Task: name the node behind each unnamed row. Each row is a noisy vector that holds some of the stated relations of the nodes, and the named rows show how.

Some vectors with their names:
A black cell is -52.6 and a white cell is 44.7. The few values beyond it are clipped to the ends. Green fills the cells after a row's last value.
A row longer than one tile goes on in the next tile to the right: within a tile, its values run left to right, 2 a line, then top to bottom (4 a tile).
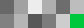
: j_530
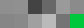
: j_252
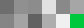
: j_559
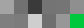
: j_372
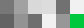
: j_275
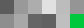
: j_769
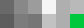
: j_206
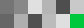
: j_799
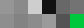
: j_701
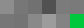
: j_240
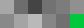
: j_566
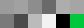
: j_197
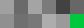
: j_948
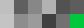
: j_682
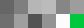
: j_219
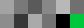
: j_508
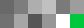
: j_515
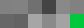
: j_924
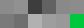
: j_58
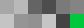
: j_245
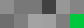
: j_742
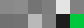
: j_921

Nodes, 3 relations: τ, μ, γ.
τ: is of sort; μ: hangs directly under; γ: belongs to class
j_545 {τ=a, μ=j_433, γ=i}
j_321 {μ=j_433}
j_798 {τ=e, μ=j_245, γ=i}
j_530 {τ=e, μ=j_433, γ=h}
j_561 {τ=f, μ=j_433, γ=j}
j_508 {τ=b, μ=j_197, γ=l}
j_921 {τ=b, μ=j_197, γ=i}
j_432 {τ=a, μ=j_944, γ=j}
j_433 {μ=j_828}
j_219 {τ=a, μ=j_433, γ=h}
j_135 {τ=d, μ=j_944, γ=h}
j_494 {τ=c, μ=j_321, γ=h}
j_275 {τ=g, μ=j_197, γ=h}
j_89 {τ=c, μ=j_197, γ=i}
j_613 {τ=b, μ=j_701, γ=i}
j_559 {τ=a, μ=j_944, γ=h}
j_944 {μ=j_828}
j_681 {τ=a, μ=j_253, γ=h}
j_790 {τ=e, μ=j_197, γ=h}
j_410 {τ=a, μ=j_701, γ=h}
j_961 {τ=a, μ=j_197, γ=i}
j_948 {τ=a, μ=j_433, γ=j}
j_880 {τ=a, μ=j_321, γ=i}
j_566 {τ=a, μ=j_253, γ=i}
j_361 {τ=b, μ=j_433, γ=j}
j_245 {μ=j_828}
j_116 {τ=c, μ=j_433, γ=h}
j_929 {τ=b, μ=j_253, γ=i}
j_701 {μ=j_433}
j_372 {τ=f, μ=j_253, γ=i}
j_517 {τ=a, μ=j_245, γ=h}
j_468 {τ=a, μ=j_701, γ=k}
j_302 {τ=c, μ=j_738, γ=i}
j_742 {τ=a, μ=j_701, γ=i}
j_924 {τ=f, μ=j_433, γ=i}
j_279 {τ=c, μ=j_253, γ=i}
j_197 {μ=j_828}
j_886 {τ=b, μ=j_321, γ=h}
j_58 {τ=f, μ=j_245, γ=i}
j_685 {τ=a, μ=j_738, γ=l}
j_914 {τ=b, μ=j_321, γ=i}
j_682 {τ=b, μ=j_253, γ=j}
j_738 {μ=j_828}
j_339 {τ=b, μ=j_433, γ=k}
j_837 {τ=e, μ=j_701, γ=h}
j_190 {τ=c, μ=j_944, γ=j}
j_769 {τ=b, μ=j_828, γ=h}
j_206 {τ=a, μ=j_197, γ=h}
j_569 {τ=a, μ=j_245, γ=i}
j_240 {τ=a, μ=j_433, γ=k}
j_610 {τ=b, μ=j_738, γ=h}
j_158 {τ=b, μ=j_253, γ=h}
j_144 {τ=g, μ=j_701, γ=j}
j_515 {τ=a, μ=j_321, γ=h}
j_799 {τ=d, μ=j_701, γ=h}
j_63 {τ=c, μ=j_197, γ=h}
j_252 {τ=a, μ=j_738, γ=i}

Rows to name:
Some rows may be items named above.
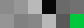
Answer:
j_433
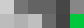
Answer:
j_253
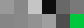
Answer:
j_701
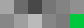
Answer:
j_566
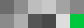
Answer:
j_886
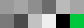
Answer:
j_197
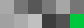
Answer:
j_929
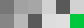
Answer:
j_135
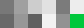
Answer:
j_275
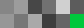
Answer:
j_302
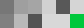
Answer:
j_135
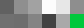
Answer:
j_63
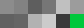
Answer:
j_961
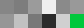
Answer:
j_158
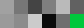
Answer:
j_279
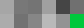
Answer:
j_432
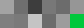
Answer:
j_372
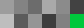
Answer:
j_190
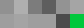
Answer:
j_798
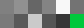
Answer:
j_89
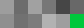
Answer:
j_948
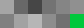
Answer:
j_566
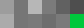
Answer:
j_361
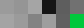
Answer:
j_321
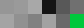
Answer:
j_321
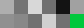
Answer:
j_144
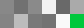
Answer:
j_681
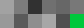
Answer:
j_685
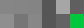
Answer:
j_339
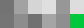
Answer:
j_790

